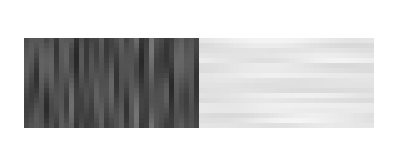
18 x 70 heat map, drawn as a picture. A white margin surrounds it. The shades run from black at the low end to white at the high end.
The table splits into one row of 2 panels. Panel 1,1: low, streaked downward. Panel 1,2: very high, streaked across, faint in contrast.
